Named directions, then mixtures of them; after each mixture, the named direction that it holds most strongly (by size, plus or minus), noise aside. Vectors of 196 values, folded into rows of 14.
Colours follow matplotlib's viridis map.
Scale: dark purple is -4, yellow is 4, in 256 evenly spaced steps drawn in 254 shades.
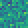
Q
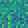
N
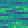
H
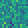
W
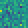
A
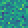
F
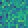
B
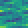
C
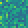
B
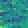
C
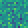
N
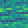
H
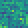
N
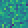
W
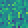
N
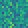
W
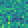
N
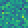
F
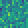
Q
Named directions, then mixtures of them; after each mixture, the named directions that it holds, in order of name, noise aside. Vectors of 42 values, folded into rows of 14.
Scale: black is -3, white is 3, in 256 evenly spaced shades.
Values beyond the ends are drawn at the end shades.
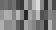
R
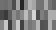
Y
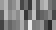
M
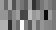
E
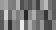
E, M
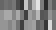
R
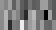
E, M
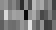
M, R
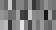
E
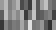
M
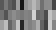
R, Y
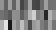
E, Y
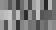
R, Y
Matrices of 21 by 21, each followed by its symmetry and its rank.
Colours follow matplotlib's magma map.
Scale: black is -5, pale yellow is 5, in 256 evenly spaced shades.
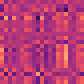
neither, rank two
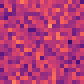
neither, full rank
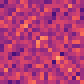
symmetric, full rank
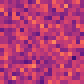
neither, full rank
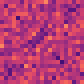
symmetric, full rank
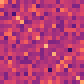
symmetric, full rank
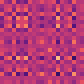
symmetric, rank two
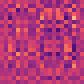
neither, rank two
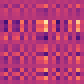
neither, rank one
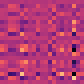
neither, rank two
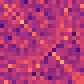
symmetric, full rank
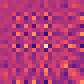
symmetric, rank two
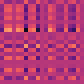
neither, rank one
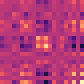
symmetric, rank two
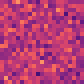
neither, full rank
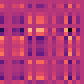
neither, rank one
